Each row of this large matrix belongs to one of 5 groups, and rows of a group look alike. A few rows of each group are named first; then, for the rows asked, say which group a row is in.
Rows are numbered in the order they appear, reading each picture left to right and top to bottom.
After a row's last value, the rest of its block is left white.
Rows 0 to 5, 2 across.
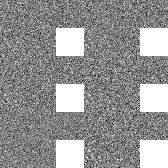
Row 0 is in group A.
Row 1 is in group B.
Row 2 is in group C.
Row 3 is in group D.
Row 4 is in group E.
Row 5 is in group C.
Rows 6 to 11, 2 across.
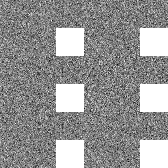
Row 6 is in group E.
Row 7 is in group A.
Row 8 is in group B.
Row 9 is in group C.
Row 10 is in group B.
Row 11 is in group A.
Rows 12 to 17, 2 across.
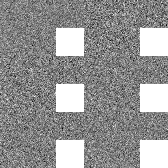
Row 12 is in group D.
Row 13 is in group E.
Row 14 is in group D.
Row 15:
D
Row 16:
A
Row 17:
C
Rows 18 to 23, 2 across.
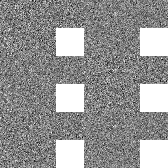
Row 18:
C
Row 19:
D
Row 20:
C
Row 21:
E
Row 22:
E
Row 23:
E
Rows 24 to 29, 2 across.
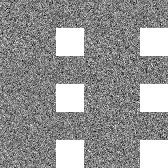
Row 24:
D
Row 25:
D
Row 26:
A
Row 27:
B
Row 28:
D
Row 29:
E
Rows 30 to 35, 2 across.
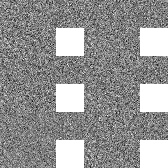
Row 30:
D
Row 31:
C
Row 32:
B
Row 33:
D
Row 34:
A
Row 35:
C
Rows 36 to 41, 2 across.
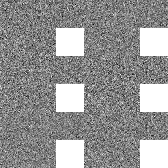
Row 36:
B
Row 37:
E
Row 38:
E
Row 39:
A
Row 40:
E
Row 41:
A
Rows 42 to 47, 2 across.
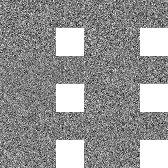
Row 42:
E
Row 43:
C
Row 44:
A
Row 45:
E
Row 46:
A
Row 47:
B
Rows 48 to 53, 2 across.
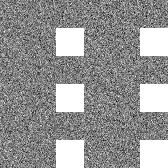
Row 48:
A
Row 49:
A
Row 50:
B
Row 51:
D
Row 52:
C
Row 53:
B
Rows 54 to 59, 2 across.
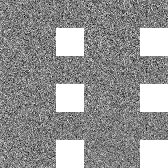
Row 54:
A
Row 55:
B
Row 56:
E
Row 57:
B
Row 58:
B
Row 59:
A
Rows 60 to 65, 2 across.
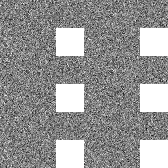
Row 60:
C
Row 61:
E
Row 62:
B
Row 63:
E
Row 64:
C
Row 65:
A
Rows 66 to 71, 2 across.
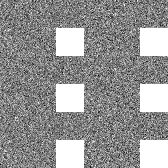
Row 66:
C
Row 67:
E
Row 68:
A
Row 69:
D
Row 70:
C
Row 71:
C
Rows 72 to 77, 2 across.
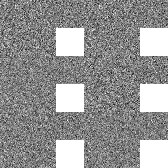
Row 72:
C
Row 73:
C
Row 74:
D
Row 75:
D
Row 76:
B
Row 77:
B
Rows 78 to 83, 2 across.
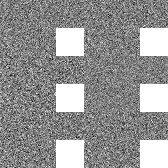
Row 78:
C
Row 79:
A
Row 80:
D
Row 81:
E
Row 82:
E
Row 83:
B
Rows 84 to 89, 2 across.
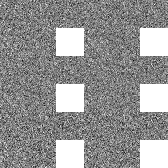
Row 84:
C
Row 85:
A
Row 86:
A
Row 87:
B
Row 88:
B
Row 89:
B
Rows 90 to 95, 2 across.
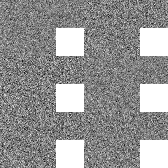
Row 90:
D
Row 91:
A
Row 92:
A
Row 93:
D
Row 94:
A
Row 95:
B
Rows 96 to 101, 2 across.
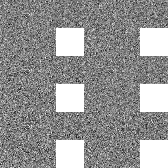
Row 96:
E
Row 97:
C
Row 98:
E
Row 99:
E
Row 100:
E
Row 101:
B
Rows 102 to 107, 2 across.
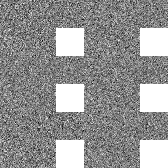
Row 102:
C
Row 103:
D
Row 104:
C
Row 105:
D
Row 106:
B
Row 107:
A
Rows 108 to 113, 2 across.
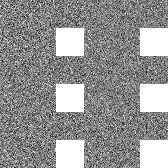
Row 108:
E
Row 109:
B
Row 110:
C
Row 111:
A
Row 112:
D
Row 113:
B
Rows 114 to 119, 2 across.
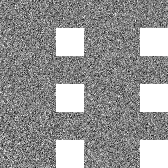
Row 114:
C
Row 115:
E
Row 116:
C
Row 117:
D
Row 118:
C
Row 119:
A
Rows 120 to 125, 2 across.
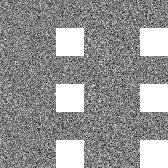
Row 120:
B
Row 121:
A
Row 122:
C
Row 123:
C
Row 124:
B
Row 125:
D
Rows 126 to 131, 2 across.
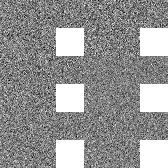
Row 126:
A
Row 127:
C
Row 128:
B
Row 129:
B
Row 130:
D
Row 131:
C
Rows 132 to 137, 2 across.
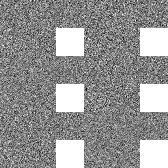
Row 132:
C
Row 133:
E
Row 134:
D
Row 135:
C
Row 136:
C
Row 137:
D
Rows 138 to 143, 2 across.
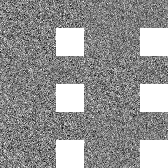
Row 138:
A
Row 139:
B
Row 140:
D
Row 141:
D
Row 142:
A
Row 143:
B
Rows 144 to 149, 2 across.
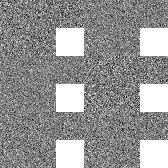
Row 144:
B
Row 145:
B
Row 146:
E
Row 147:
C
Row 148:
A
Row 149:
B
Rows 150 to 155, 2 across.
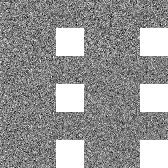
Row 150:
D
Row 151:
D
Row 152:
E
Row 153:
A
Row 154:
E
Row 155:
B
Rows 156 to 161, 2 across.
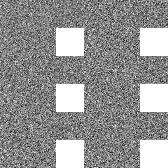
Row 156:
E
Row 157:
C
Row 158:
C
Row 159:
E
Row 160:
D
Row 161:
E
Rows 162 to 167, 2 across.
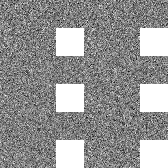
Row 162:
C
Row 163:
C
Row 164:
E
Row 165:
D
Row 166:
B
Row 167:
B
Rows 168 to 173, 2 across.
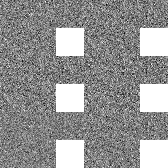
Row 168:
E
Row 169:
A
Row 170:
A
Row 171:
B
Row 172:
E
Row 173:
A
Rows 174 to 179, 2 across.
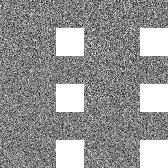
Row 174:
E
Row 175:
C
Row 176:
E
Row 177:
B
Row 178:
A
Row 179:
A
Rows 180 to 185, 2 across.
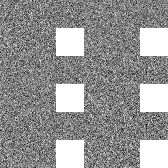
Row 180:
C
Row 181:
D
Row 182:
E
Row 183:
A
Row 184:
C
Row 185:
B
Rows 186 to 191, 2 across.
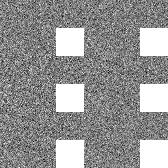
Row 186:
A
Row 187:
C
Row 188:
C
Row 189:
A
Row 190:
A
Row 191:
E
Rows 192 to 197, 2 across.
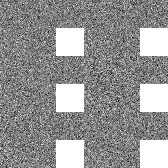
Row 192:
B
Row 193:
B
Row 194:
E
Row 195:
D
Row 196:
C
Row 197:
A
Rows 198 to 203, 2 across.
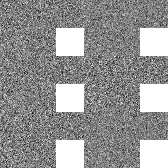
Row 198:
B
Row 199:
E
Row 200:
A
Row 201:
C
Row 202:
C
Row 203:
B
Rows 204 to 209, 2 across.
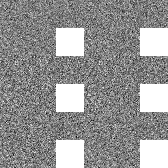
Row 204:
D
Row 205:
B
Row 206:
C
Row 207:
C
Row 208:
D
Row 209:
D
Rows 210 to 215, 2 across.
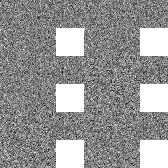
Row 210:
B
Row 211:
B
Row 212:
A
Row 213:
D
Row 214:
D
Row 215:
D
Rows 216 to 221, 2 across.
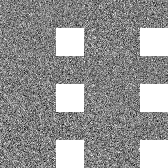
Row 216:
E
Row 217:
C
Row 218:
A
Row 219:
C
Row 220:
A
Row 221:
D
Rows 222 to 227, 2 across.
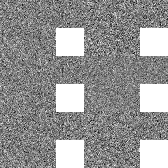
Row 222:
A
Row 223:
D
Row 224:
B
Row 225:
C
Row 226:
A
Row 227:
D
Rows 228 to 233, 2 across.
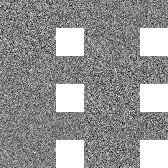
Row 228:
D
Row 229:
A
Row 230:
E
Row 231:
D
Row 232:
D
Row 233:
B
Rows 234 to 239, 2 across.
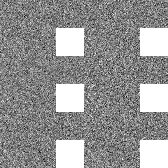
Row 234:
A
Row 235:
C
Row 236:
D
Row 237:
C
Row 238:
A
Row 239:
A
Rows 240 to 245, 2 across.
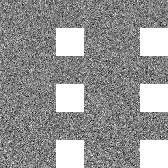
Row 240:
B
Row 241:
E
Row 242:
E
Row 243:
A
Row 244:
C
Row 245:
D
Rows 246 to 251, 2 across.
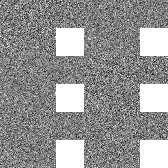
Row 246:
C
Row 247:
C
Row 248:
D
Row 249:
A
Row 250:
E
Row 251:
E
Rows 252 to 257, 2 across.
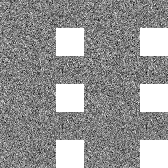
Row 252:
D
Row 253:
D
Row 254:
B
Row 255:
A
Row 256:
B
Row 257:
B
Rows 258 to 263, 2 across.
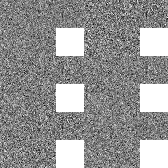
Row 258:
B
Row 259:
B
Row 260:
A
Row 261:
A
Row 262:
B
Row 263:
D
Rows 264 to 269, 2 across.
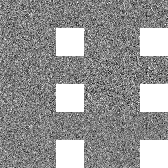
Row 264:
E
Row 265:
B
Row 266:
C
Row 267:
A
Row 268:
E
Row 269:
B
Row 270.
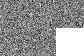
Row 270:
E
